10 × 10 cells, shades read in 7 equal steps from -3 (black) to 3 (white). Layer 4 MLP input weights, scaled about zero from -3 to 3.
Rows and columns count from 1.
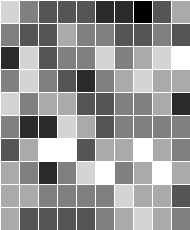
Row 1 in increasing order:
-3 -2 -2 -1 -1 -1 -1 0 1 2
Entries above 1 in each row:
1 0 4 2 1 1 3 3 1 1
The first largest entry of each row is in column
1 4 10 2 1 4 3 6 7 8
